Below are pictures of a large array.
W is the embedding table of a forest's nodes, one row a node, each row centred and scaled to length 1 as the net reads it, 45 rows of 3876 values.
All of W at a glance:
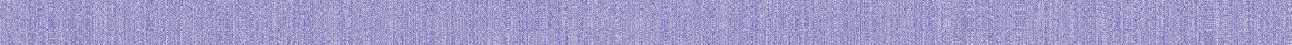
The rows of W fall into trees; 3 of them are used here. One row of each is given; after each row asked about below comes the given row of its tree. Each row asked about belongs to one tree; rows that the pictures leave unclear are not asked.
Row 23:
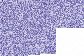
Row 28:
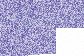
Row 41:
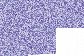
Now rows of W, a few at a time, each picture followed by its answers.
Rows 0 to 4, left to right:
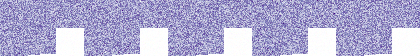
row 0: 23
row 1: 41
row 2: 23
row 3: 23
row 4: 41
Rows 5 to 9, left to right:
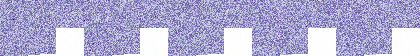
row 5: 23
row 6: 28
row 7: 28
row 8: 41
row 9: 41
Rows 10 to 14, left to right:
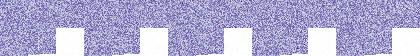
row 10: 41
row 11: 23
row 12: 28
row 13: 23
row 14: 28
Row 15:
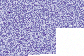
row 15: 41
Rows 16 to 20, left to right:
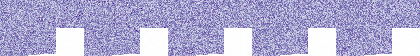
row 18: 23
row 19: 28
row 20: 28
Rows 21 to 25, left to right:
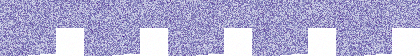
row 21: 23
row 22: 28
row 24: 28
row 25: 23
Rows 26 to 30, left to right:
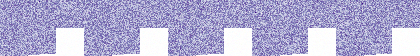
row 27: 41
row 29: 23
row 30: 23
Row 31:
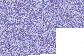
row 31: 28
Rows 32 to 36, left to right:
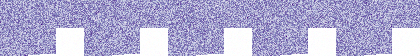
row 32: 41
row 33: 28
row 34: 41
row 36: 28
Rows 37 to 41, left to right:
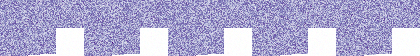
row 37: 28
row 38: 41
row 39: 28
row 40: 28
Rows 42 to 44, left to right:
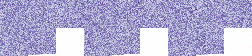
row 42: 41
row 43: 28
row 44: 41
